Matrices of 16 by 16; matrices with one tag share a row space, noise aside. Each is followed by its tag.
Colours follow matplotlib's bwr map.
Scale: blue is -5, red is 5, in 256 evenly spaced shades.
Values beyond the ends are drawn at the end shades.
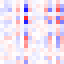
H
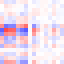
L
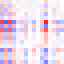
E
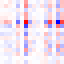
H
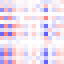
E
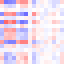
L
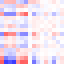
L
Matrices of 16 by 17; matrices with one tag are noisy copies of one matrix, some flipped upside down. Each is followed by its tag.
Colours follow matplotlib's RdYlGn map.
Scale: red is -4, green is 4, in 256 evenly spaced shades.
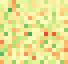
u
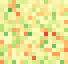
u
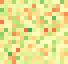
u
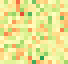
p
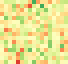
p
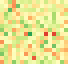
u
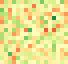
u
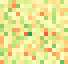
u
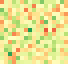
u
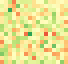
u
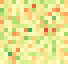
u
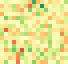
p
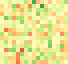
p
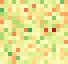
u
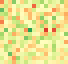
u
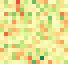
p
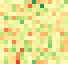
p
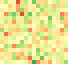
p
